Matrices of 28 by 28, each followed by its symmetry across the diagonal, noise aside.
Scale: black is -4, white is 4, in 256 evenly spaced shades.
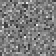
symmetric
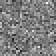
neither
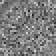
symmetric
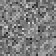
symmetric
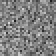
neither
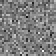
neither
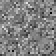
symmetric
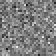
neither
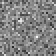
symmetric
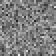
neither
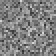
symmetric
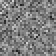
symmetric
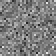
symmetric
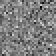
neither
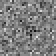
symmetric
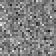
neither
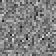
neither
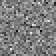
neither
